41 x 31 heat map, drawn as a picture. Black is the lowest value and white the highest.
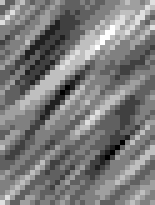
No row or column stands out. The grain runs diagonally up to the right. The halves do not mirror each other. The ninth with the highest average is the top right. No overall slope runs across the table.
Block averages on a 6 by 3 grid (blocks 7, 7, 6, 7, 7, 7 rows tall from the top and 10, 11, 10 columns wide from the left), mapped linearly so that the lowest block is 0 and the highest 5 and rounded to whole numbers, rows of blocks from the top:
3 1 5
0 3 2
1 2 2
2 3 1
1 1 1
2 1 3
